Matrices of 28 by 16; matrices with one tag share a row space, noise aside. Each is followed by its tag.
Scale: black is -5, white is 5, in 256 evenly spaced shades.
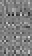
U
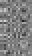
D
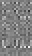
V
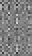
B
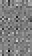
B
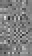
D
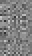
D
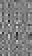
B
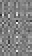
B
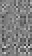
V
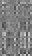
V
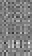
U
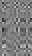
V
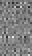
U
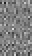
U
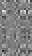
V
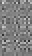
V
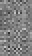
D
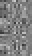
D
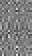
B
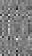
B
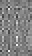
B
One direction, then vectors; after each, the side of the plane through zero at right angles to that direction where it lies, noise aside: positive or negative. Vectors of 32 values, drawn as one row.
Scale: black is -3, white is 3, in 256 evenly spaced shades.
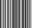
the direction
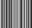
negative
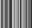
negative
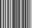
positive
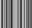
negative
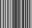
positive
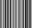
positive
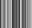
positive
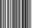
positive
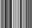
negative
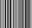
positive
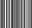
negative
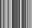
positive
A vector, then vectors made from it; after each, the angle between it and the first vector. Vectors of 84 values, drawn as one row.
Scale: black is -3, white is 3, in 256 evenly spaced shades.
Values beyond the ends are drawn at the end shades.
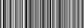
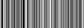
nearly opposite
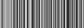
partly opposed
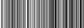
partly opposed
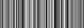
partly opposed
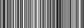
partly aligned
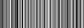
orthogonal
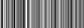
nearly opposite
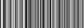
nearly parallel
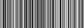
partly aligned
